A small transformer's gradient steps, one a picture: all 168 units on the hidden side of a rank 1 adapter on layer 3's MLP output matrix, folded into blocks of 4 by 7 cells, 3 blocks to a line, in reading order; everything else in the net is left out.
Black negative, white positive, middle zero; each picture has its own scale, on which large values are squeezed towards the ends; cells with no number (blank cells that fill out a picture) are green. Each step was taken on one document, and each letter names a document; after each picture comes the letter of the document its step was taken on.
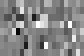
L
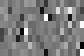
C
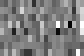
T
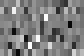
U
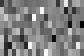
U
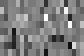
U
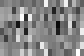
T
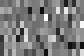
U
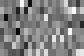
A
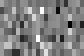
U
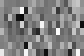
L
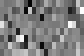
A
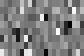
T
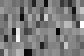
T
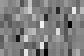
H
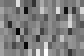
C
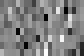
C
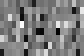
L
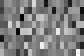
T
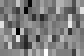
A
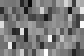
A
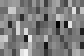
T
